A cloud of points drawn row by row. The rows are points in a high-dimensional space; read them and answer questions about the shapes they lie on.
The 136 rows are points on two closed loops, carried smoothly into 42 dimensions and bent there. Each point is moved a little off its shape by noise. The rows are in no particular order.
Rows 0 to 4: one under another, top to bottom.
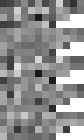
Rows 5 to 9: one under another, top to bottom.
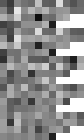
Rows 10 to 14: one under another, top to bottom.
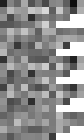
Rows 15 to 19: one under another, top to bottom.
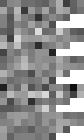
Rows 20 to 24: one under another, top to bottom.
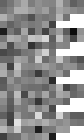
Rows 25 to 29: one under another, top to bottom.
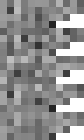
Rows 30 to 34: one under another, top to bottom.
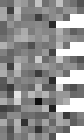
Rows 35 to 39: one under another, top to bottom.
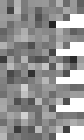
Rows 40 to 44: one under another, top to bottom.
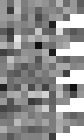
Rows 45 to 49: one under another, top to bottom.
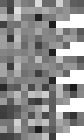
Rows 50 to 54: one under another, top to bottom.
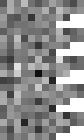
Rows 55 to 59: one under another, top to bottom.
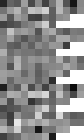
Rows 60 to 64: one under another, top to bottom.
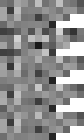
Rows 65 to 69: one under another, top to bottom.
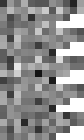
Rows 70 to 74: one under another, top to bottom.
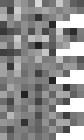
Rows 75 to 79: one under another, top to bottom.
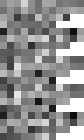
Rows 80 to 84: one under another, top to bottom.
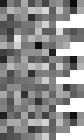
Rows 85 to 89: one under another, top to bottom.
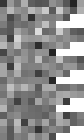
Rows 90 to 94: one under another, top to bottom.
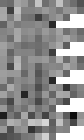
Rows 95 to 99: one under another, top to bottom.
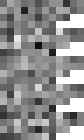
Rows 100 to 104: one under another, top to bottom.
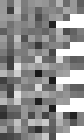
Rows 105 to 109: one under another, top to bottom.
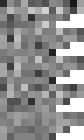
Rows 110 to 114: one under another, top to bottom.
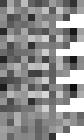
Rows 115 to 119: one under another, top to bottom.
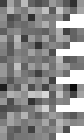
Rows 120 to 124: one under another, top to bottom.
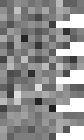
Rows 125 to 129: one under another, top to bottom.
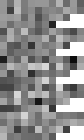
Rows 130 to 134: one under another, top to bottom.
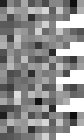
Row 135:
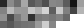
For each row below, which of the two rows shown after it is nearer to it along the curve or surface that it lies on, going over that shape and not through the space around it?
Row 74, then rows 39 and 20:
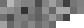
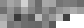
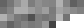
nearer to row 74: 39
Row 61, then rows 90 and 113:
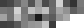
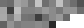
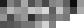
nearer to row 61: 113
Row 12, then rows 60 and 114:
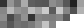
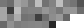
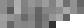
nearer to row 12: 114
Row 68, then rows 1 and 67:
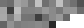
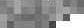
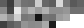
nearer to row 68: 67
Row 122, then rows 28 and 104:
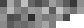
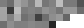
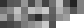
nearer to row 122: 104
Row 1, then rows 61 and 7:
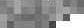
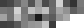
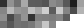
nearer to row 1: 7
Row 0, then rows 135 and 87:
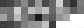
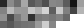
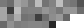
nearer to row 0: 135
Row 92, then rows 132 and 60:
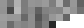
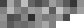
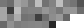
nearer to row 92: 60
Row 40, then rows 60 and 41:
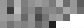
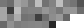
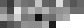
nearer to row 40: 60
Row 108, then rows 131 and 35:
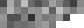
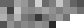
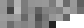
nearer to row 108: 35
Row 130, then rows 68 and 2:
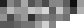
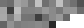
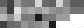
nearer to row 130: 2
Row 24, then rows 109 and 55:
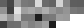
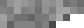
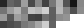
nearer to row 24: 55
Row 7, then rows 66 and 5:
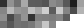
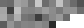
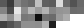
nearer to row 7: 5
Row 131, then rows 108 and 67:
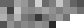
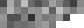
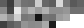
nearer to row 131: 67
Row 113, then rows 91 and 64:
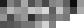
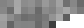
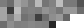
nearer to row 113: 91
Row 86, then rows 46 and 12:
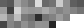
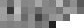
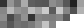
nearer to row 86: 46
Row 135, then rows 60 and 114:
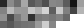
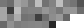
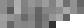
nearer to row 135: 114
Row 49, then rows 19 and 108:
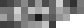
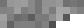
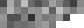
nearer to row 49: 108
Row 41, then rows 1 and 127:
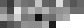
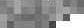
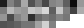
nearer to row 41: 127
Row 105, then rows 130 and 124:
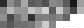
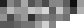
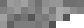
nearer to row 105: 130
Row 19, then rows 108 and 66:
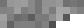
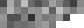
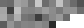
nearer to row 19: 108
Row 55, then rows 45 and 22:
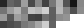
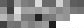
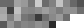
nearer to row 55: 45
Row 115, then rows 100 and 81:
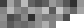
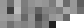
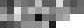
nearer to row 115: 100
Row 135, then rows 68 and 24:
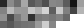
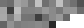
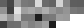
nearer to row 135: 24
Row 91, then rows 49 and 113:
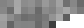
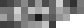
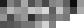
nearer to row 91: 113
